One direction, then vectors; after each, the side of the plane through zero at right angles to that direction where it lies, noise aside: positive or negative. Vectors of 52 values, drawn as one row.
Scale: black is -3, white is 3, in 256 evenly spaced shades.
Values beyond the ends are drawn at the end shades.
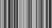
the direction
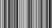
positive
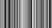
positive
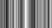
negative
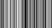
negative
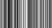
positive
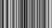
negative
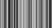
positive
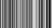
positive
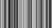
positive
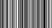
negative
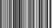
positive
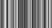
negative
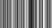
positive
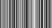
positive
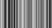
positive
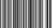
positive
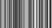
positive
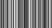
negative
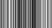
negative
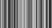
positive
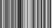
negative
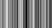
positive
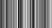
negative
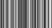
negative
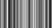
positive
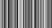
positive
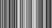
positive
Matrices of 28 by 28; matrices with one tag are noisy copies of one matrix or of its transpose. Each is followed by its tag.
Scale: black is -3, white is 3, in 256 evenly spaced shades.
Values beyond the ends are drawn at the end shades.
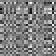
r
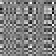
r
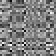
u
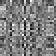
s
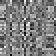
s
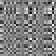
r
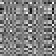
r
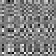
r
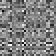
u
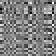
r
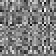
u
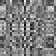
s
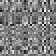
u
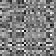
u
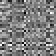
u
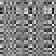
r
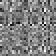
u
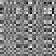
r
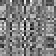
s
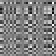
r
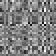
u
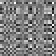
r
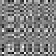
r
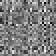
u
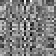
s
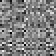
u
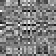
s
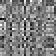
s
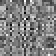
s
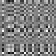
r
